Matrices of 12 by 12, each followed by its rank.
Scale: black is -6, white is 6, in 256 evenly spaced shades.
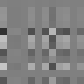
one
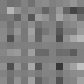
two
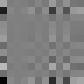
one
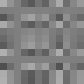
one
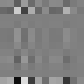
one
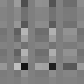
one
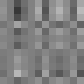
one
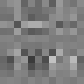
two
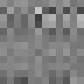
two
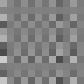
one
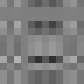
one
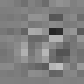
two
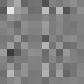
two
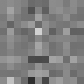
two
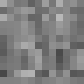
two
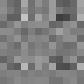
two
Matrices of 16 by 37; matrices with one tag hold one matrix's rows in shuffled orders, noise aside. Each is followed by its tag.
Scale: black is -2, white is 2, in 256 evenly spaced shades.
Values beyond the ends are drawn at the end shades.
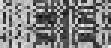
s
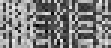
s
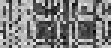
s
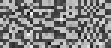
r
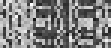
s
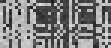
s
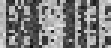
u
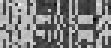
s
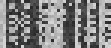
u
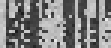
u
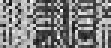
s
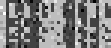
u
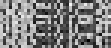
s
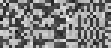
r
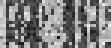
u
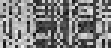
s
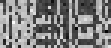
s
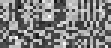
r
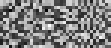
r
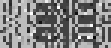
s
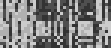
s
